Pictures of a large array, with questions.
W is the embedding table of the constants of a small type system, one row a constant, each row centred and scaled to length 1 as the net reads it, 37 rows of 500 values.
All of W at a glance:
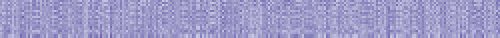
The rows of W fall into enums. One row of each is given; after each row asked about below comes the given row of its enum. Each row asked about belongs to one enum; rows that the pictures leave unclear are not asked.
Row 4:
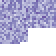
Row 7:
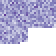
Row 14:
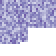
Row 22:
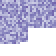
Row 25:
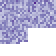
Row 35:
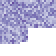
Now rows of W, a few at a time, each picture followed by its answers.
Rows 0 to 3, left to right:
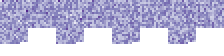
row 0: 4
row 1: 4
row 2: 22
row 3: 14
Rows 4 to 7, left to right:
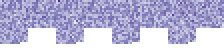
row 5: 4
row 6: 22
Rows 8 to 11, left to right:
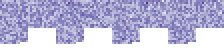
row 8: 22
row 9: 35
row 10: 25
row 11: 25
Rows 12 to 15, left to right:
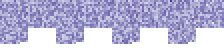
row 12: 22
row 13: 22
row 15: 4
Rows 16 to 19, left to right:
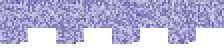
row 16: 25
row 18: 35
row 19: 14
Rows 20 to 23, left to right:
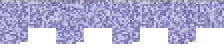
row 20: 22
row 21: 25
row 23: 14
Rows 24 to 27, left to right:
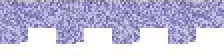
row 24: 35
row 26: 7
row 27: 35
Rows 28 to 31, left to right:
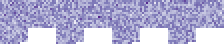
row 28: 7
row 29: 4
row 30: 25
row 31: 25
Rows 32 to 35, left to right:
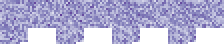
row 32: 25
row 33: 7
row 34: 35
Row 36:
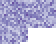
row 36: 35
